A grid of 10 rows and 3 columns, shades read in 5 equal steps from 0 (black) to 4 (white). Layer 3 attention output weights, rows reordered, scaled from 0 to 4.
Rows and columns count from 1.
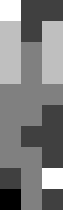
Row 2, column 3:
3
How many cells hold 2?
12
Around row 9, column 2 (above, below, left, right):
2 2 1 4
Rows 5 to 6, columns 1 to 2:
2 2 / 2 2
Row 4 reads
3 2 3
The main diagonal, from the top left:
4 1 3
